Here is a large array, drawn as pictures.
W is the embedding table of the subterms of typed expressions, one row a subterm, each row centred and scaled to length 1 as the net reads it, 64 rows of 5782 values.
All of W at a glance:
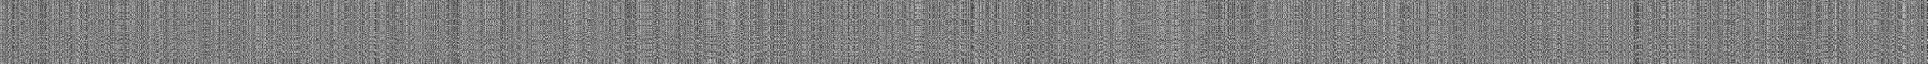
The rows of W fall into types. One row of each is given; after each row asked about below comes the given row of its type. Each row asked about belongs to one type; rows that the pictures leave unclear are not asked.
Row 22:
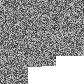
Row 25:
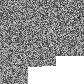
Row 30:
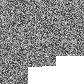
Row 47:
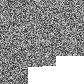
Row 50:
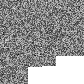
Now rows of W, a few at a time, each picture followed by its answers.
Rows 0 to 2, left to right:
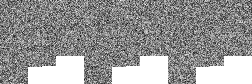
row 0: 50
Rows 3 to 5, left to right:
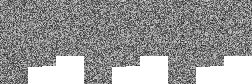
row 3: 47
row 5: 22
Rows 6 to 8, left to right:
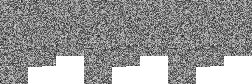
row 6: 30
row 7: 30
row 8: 30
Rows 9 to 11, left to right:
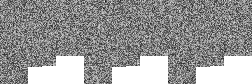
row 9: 47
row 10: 30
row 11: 30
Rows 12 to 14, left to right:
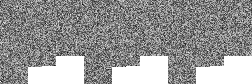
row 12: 25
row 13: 47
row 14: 22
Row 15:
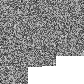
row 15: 30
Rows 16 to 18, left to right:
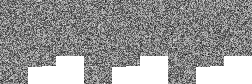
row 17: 30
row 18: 50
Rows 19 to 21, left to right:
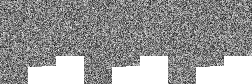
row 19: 25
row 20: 47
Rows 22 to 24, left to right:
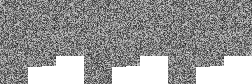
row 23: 47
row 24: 22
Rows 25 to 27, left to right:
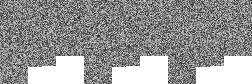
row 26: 30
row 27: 47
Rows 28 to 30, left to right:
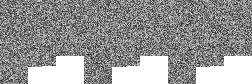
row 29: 47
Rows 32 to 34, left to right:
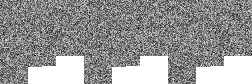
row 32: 50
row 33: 22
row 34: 50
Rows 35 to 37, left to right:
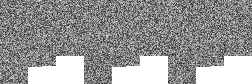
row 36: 47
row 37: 30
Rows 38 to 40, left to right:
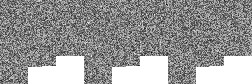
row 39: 25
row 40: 22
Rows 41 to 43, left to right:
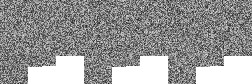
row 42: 22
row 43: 50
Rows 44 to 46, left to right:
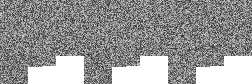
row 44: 47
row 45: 47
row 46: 30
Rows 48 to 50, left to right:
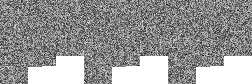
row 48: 30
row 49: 25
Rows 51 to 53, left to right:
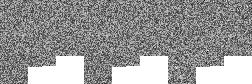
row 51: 47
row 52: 47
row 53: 25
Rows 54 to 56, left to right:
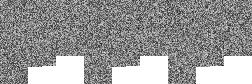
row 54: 47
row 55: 22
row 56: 50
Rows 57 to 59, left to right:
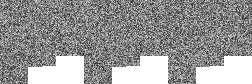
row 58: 30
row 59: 25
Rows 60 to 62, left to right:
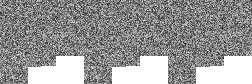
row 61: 25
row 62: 22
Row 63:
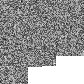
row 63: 30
